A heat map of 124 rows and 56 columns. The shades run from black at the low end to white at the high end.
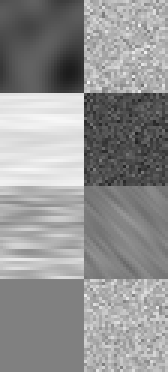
The table splits into 4 rows of 2 panels. Panel 1,1: low, smooth. Panel 1,2: high, fine-grained. Panel 2,1: very high, streaked across, faint in contrast. Panel 2,2: low, fine-grained. Panel 3,1: high, streaked across. Panel 3,2: middling, slanting down to the right, faint in contrast. Panel 4,1: middling, flat. Panel 4,2: high, fine-grained.
